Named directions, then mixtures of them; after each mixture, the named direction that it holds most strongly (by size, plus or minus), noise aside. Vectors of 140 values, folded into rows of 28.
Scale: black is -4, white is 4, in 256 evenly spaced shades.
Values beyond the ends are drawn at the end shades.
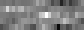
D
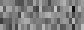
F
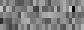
F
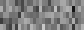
F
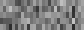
F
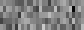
F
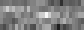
D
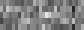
F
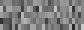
F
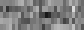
F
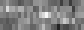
D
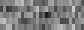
F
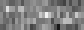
D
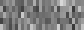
F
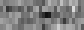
D
